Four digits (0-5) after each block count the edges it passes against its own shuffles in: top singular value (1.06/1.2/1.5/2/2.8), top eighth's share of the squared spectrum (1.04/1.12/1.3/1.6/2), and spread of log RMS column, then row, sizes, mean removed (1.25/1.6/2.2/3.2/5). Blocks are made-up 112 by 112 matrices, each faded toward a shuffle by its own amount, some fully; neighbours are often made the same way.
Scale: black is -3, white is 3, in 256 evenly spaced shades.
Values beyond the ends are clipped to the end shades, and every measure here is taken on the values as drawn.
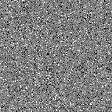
3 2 1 1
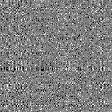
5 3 3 2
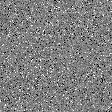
1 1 0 0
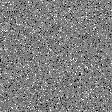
0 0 0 0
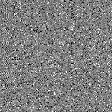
4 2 1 1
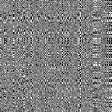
5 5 4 3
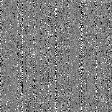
2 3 4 0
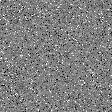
0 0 0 0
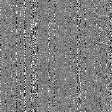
2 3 4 0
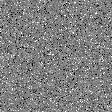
0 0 0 0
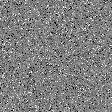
0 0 0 0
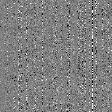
3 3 4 0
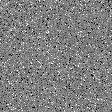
0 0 0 0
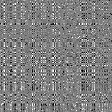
5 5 4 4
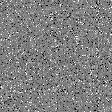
3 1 1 0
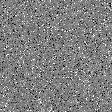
0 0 0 0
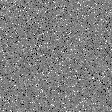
0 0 0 0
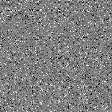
4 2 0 1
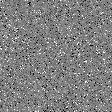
2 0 0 0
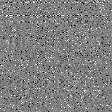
4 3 1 2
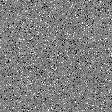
3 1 0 0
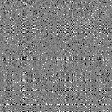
5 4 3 3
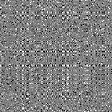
5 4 3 3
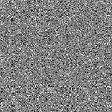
4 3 2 2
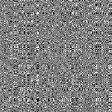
5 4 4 3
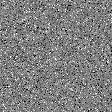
2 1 0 0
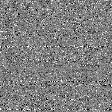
1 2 0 3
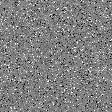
2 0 0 0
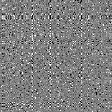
5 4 3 2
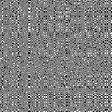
5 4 4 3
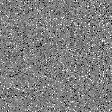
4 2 1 1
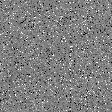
3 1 1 0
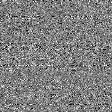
1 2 0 3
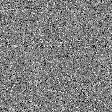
0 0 0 2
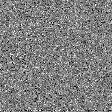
1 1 0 2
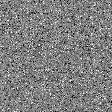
1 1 0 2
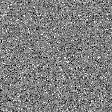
0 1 0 2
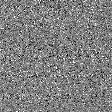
0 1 0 2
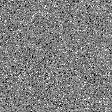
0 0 0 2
